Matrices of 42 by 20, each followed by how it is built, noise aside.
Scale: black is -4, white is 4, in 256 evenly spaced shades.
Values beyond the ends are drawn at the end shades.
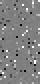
sparse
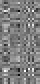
low rank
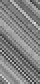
Toeplitz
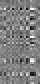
low rank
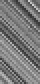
Toeplitz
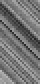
Toeplitz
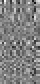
low rank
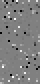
sparse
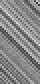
Toeplitz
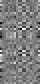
low rank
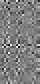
low rank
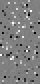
sparse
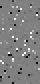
sparse
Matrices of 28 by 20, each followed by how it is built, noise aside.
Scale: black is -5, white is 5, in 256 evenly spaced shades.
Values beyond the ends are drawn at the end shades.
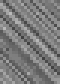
Toeplitz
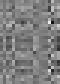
low rank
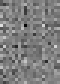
low rank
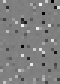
sparse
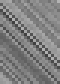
Toeplitz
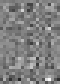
low rank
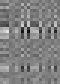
low rank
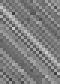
Toeplitz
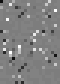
sparse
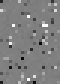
sparse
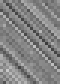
Toeplitz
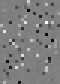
sparse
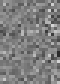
low rank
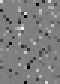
sparse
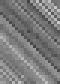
Toeplitz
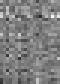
low rank
